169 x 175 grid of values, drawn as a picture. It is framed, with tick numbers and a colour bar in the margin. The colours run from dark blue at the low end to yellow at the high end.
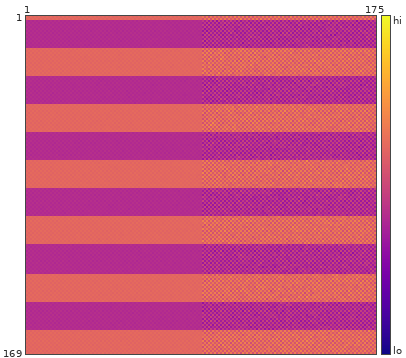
No overall slope runs across the table. Overall the values sit about 50% of the way up the scale. A vertical seam about 50% of the way across splits the table, and the left part is calmer. Stripes running across repeat 6 times from top to bottom.
